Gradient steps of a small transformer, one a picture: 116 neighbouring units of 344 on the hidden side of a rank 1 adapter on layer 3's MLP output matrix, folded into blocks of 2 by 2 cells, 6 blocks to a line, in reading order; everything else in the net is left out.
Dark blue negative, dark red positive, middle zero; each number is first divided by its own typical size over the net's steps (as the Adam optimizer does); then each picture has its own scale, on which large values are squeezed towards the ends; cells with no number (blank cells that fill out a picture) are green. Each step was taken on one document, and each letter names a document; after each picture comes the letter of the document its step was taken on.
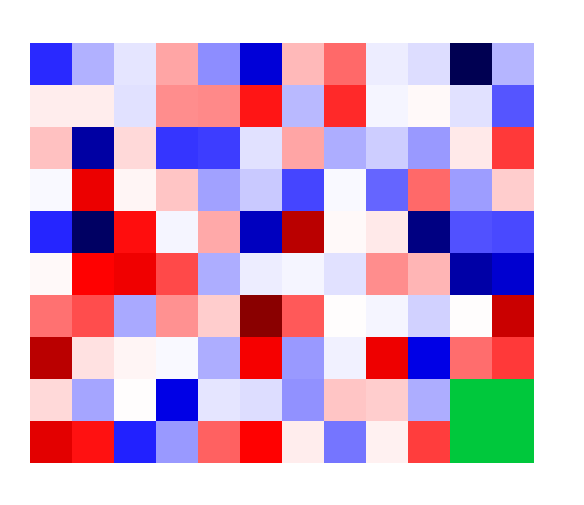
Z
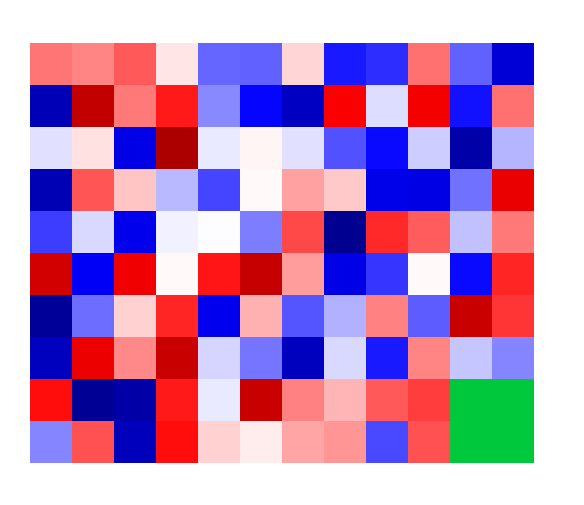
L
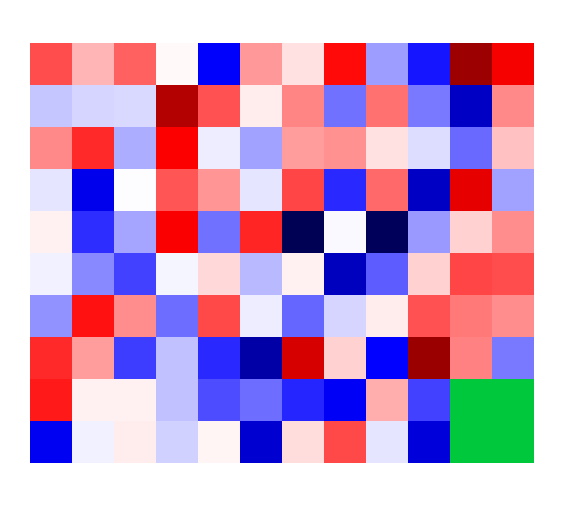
Z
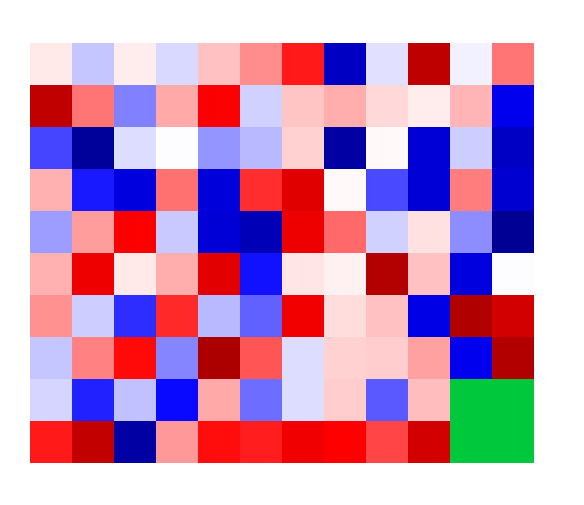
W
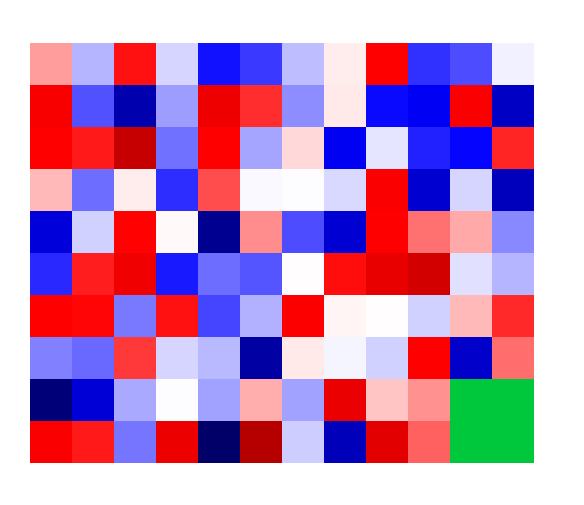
L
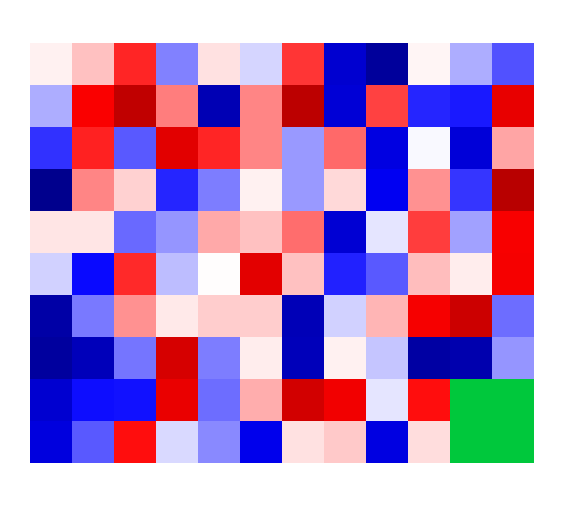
L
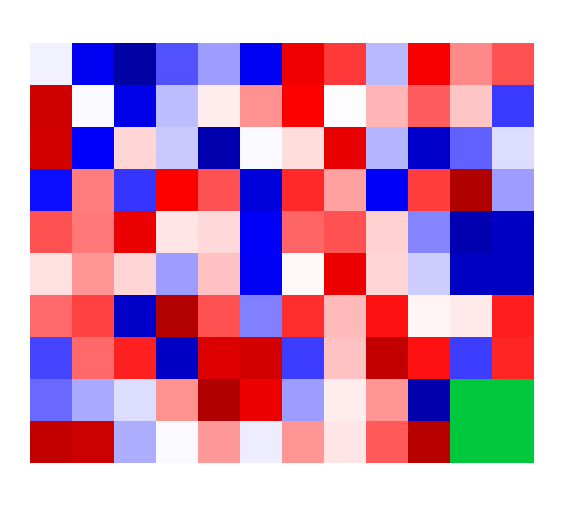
W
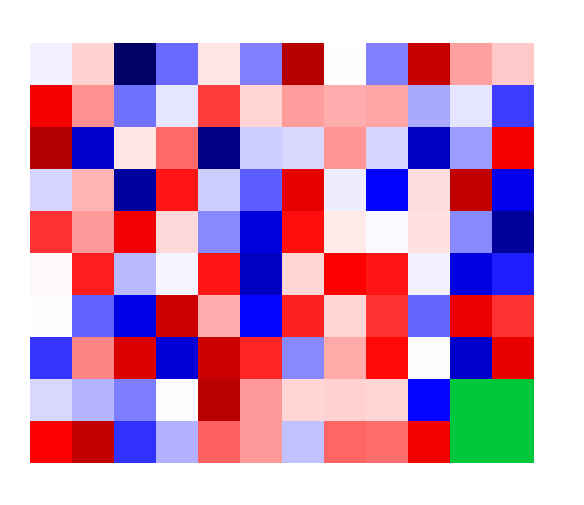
W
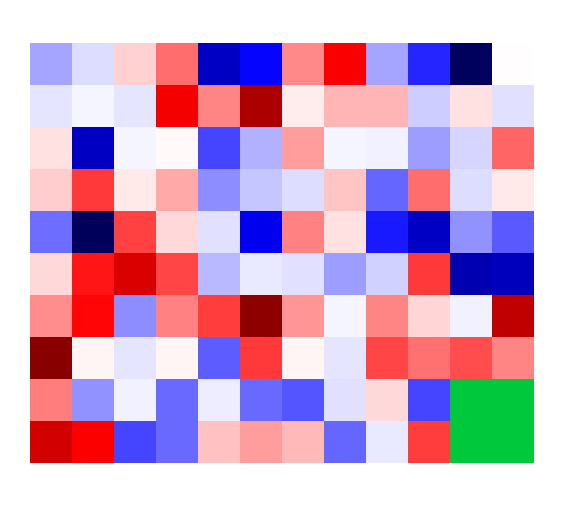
Z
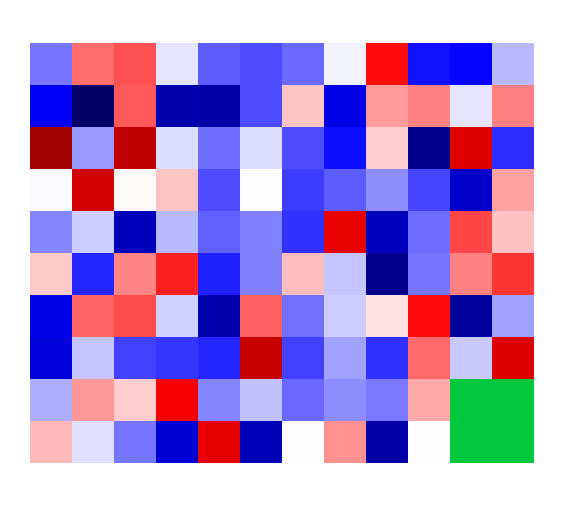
L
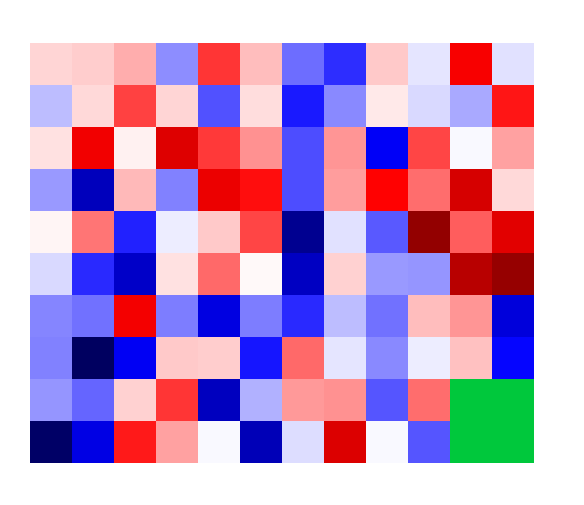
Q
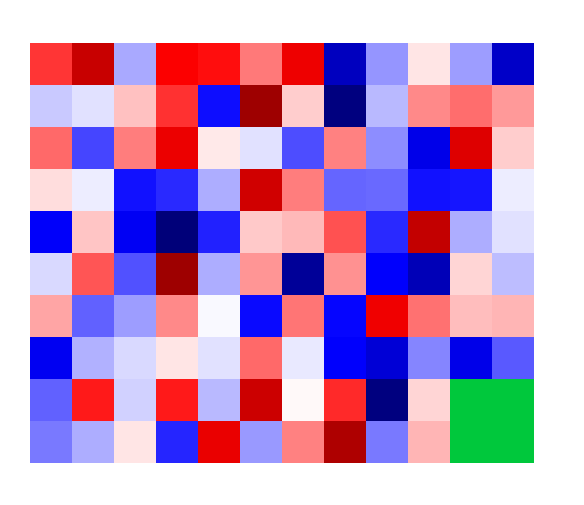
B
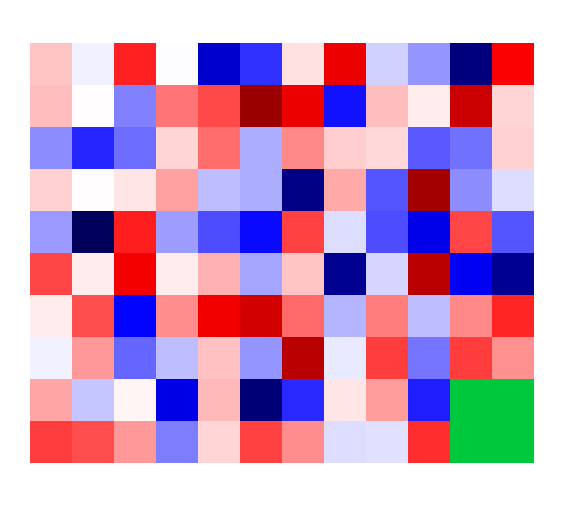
Z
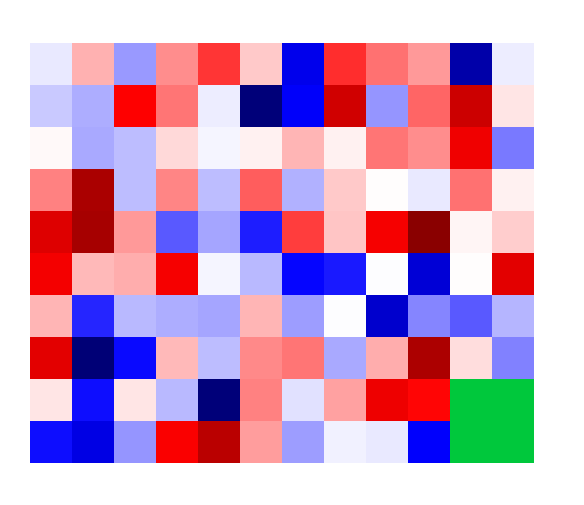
Q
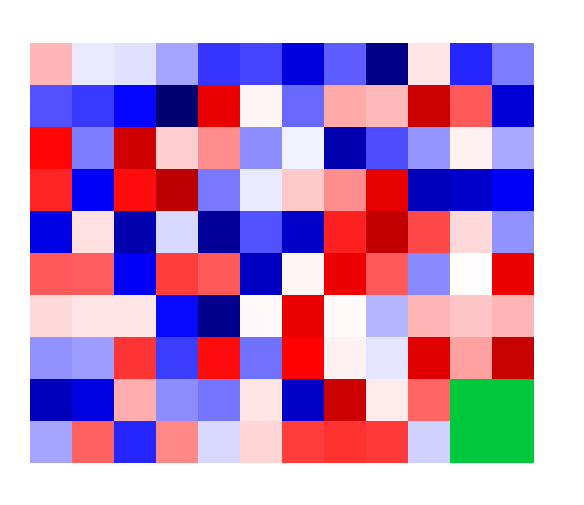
L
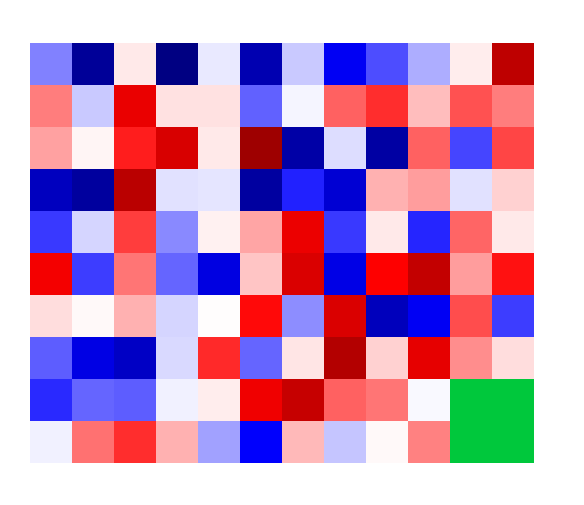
B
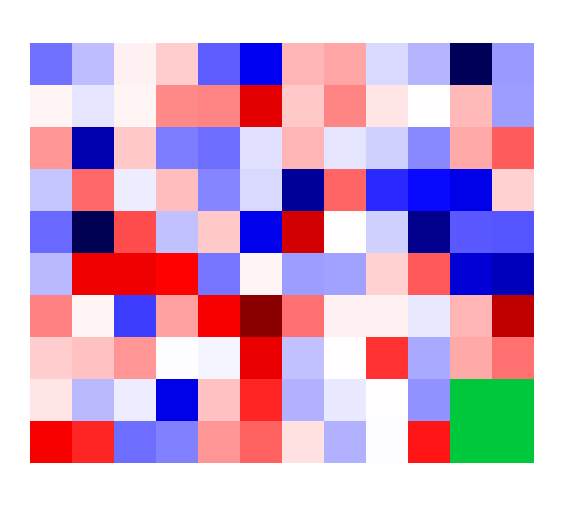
Z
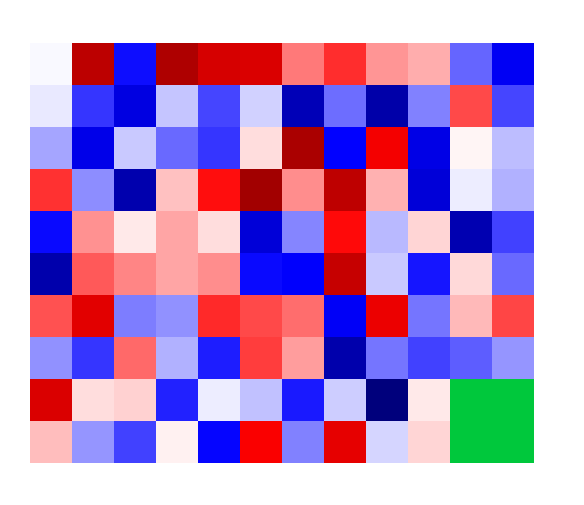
B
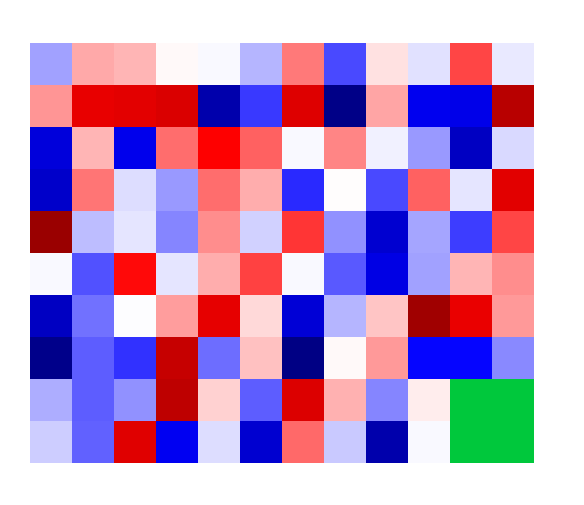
L
